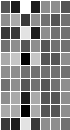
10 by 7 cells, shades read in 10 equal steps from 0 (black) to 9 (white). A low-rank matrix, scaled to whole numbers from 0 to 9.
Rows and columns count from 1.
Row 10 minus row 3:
0 -1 0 1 0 1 0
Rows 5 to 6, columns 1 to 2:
6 7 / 5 5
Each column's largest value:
6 7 9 7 5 5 5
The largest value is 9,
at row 1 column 3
